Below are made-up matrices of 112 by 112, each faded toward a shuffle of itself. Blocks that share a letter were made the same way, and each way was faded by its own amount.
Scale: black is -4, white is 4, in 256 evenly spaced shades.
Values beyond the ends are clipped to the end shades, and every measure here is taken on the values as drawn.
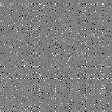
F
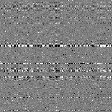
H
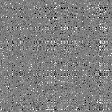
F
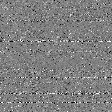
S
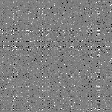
F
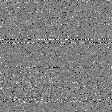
S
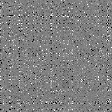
F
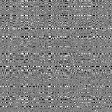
H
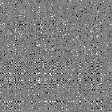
F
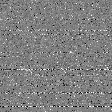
S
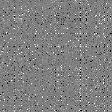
F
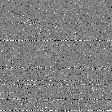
S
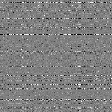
H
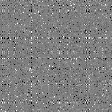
F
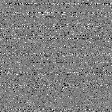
S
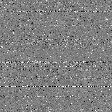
S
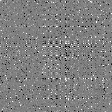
F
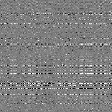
H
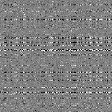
H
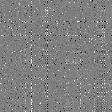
F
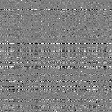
H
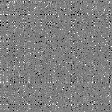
F
